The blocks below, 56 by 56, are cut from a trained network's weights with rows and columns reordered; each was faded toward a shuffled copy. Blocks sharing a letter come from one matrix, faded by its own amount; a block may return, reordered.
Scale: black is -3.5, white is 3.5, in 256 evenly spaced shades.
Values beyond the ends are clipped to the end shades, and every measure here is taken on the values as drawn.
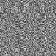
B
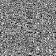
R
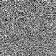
R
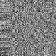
B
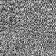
R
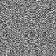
B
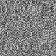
B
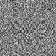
B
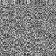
B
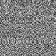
B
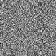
B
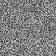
R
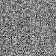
R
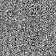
R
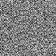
R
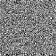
R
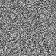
R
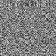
R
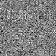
R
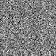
R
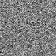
R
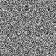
R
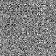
R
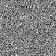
R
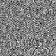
B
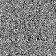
R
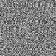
R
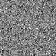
R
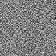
R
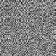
B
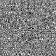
R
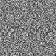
R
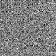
R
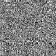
R
